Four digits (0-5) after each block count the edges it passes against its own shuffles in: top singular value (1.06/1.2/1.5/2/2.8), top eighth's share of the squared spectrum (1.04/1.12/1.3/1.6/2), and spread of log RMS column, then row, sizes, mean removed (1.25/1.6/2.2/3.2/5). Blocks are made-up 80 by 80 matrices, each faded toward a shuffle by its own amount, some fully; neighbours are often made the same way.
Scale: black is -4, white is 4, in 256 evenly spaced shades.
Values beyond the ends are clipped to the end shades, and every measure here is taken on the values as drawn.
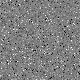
1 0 0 0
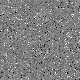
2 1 0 0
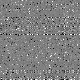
4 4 1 3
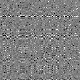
4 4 2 3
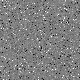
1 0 0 0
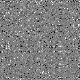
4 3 1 2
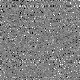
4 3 1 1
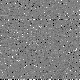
4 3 0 1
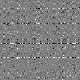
5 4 2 3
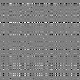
5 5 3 4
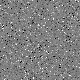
0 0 0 0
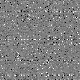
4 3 0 2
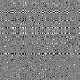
5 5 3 3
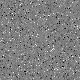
0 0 0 0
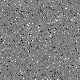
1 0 0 0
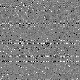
4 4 1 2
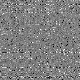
4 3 1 2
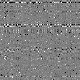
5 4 1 3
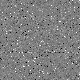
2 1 0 0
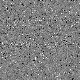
1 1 0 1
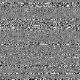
2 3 0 4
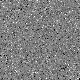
1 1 0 0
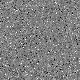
0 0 0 0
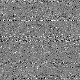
2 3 0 3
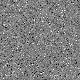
0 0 0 0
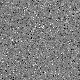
0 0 0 0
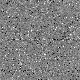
1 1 0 1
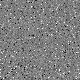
0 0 0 0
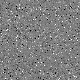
1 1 1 1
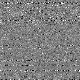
2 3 0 3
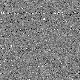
1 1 0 2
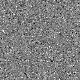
0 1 0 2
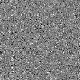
3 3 1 1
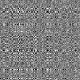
5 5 3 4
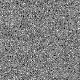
3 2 1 0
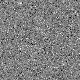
2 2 0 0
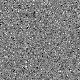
3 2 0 0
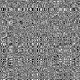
5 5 3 3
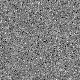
1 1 0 0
